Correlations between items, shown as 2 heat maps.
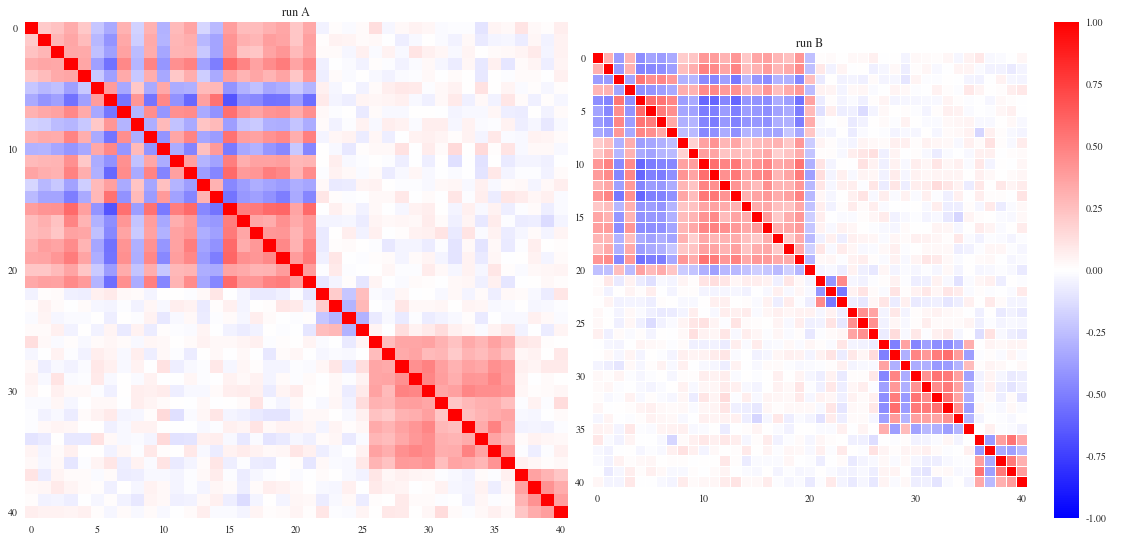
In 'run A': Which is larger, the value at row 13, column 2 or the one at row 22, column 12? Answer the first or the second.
the second
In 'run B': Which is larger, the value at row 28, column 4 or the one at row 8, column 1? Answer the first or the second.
the second
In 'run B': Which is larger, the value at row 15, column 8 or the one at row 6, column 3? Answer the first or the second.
the first
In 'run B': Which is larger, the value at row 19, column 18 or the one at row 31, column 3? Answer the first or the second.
the first
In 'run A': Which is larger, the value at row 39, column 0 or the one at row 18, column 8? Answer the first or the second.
the first
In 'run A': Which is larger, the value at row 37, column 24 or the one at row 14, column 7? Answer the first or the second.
the first
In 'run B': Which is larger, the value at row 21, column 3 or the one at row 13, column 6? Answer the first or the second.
the first
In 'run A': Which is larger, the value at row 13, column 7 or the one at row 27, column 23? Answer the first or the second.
the second
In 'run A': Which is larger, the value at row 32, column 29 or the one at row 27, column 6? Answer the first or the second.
the first
